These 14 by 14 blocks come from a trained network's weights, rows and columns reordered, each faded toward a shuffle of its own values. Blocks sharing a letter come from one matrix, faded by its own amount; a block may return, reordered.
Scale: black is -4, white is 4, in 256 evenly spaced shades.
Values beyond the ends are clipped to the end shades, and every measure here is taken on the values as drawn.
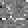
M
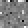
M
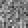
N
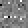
M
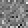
M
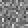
N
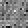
M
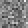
N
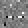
M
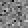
N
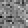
M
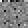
M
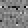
M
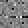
M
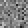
N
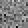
N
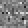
M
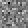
M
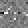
M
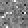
M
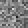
N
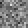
N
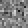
N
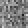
N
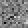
N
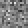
N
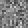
N
